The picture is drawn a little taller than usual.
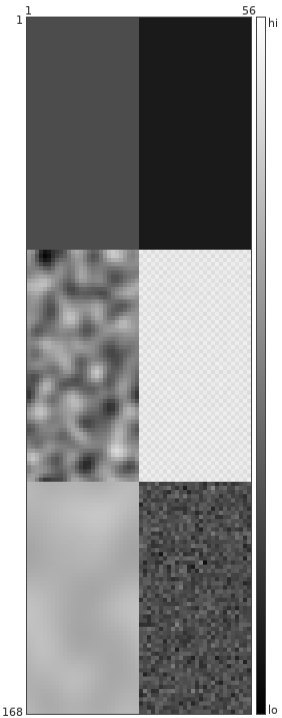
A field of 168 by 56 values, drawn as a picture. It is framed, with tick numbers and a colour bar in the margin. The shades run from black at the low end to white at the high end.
The table splits into 3 rows of 2 panels. Panel 1,1: low, flat. Panel 1,2: very low, flat. Panel 2,1: middling, blotchy, strong in contrast. Panel 2,2: very high, checkered, faint in contrast. Panel 3,1: high, smooth, faint in contrast. Panel 3,2: low, fine-grained.
